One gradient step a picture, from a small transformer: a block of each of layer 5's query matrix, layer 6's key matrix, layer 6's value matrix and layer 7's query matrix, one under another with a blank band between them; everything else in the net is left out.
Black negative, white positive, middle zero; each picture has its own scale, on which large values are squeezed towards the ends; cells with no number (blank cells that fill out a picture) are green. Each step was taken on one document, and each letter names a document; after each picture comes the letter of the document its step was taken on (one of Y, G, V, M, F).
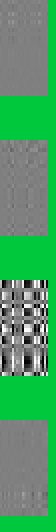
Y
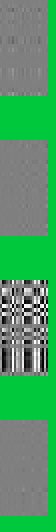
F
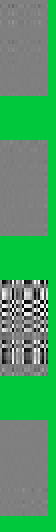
F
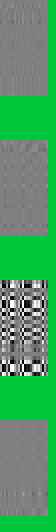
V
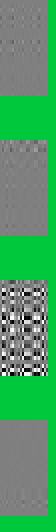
V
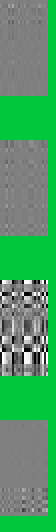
Y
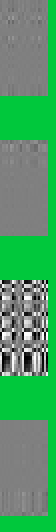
Y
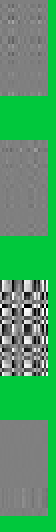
Y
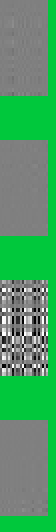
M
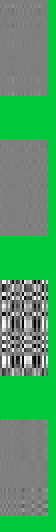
M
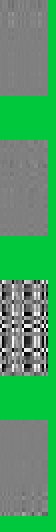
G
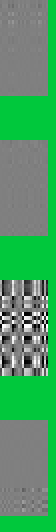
Y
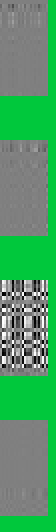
M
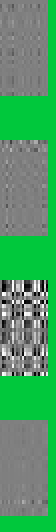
F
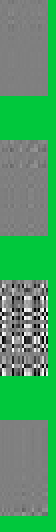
G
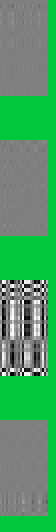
V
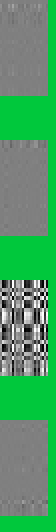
F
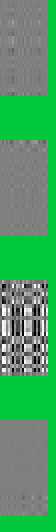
M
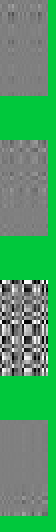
G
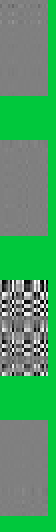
F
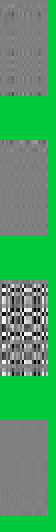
M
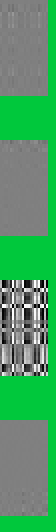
F
